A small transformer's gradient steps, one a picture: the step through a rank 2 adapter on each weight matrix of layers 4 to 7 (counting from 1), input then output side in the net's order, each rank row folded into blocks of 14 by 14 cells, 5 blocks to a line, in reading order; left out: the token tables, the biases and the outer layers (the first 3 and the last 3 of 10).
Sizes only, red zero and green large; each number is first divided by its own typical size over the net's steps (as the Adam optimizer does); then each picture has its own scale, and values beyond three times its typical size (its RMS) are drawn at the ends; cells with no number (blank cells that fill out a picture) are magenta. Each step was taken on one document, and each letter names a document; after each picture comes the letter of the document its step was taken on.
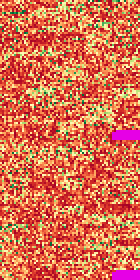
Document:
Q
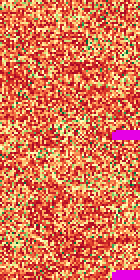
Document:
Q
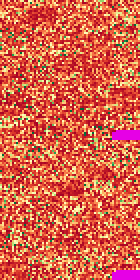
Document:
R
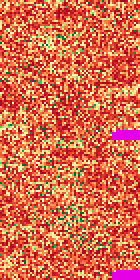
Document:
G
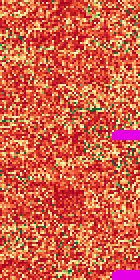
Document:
R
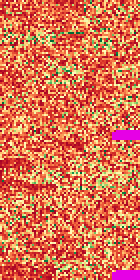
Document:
Q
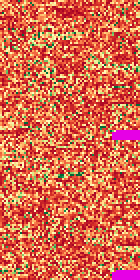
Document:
G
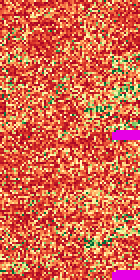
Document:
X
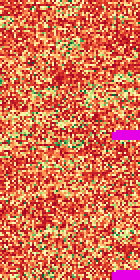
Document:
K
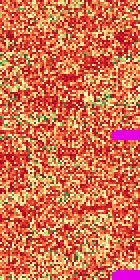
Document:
K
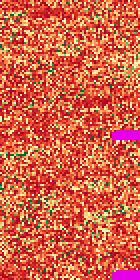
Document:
R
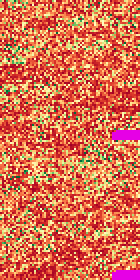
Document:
Q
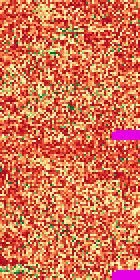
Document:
K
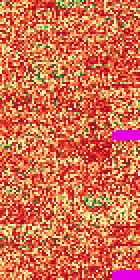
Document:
G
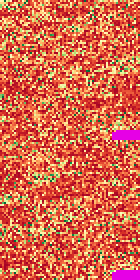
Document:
X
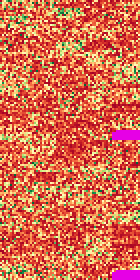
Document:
K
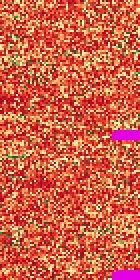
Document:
R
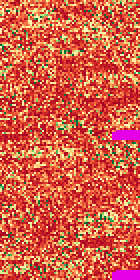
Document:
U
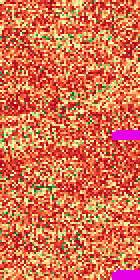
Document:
K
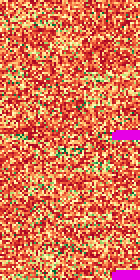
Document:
K
